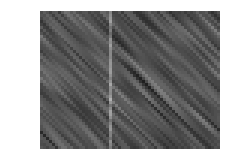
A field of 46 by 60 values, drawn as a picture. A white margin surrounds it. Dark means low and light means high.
Mirror symmetry: none. Average level on the scale: 30%. Slope: none. Grain: diagonal, down to the right. Odd lines: column 24.
